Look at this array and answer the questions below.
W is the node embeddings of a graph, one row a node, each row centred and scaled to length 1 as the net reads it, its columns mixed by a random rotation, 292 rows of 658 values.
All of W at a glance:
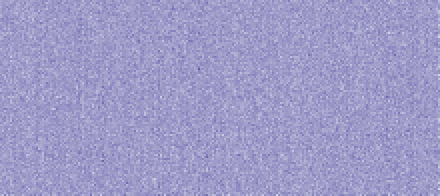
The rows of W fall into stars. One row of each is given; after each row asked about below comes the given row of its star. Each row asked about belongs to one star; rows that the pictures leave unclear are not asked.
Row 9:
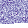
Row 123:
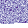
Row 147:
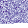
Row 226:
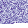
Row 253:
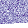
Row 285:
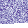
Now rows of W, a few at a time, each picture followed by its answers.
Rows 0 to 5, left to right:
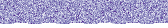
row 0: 123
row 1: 9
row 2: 226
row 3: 285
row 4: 226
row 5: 226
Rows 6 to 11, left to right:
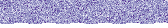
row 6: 123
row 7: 253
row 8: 147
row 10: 253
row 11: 285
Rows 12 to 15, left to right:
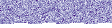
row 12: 253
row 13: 285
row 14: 285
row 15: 147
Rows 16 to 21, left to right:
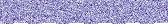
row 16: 226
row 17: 253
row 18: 123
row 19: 147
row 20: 285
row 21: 285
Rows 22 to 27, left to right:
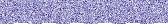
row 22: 9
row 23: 226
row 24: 123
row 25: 285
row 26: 9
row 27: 253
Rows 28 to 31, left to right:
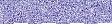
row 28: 123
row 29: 253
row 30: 147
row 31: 9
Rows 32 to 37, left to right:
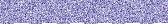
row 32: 123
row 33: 123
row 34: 285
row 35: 253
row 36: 9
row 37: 253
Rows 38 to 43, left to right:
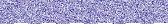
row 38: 253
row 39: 9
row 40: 9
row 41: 253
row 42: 147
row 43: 253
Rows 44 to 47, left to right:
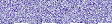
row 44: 9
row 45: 123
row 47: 123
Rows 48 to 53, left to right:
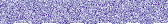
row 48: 226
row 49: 226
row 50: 226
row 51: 9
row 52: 285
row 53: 253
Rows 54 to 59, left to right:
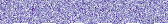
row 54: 123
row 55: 123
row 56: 285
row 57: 226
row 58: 285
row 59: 123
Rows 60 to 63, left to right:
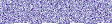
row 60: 253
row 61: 123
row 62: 123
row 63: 226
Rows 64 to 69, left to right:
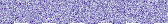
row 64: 123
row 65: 253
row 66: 9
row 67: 226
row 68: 253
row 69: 147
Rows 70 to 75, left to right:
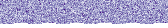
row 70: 9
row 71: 253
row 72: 253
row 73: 285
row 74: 147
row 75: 226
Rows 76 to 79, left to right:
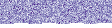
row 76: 147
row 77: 253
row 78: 9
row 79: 147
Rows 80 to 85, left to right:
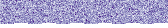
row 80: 253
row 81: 253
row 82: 147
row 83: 253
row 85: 9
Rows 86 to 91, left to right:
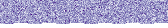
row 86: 226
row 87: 285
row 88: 123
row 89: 253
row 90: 285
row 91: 147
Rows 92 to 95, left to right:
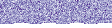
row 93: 226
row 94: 147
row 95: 226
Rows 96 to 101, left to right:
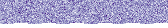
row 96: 285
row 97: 147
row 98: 253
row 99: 226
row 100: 123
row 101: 9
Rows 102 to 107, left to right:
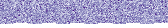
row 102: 285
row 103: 285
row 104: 226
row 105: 9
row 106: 123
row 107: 147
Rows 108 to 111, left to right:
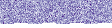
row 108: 123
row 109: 285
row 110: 226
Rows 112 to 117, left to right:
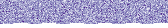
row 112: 147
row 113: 123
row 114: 253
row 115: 9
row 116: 253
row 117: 9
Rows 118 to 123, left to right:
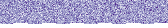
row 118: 285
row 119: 147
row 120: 226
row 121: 285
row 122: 147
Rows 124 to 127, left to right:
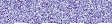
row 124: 147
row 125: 226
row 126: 123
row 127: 285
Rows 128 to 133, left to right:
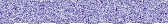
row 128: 147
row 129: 147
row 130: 9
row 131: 253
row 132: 123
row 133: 123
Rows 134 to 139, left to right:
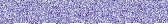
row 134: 285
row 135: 123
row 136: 253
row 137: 253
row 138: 9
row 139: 123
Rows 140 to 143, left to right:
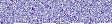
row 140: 253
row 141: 123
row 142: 9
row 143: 285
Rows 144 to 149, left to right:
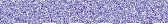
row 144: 147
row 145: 147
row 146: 147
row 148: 253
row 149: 226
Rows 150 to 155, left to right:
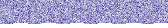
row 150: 226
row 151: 147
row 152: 285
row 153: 285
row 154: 147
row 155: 9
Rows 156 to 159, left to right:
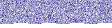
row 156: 253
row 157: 226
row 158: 9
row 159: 226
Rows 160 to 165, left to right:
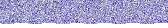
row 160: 123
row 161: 9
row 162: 123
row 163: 123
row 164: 123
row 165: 9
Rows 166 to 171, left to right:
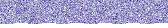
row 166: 285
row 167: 253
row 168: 147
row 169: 285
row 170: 9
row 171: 9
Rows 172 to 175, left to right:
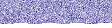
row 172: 285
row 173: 147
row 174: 226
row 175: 123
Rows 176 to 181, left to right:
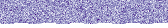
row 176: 123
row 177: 285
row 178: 285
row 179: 253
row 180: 226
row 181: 253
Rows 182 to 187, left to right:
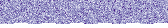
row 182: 285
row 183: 9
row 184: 285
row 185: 253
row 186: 285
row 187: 226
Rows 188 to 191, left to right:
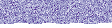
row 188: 147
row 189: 253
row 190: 123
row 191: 9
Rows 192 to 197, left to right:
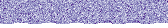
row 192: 123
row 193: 147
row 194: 147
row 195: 9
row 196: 147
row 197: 123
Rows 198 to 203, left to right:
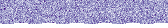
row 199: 253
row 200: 123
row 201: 226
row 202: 9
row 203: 226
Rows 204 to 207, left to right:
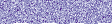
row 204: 9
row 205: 285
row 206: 123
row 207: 253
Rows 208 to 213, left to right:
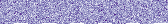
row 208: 9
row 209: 9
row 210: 123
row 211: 9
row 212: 285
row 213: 285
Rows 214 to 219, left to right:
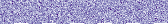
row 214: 253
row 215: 226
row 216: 147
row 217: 285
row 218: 285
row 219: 9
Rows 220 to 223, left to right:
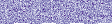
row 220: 9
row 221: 9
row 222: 9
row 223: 253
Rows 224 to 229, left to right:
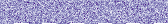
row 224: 9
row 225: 123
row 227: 147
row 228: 147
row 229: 226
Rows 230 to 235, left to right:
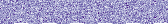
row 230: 253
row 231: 147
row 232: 147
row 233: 147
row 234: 147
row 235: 285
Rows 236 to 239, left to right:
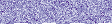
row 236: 226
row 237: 285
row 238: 147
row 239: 285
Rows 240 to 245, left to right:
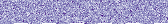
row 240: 147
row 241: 9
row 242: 253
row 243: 253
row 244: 285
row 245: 123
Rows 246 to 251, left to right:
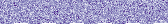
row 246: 9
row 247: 9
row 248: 226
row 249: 253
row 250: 9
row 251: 285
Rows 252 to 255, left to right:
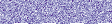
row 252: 9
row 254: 253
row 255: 9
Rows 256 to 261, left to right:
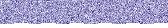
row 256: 253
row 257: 123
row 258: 226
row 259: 9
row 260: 226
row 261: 253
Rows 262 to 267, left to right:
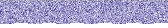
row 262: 147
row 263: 285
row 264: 147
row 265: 285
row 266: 123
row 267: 9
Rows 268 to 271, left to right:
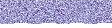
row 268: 285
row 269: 9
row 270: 285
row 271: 226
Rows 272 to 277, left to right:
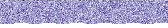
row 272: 285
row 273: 123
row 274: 285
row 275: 9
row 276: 9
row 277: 285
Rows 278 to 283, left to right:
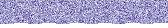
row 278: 147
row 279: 147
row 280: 147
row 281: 123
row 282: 226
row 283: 123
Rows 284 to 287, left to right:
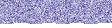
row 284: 9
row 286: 9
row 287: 147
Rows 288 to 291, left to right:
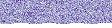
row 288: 253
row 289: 253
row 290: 226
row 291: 226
